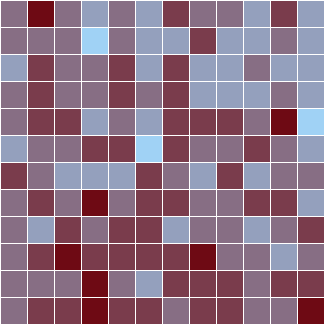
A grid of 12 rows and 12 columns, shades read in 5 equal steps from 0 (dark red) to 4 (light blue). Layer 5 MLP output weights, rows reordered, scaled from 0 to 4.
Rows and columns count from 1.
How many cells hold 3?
34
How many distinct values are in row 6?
4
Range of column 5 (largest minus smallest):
2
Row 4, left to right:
2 1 2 2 1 2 1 3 3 3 2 3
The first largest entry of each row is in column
4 4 1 8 12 6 3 12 2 11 6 1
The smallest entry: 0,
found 8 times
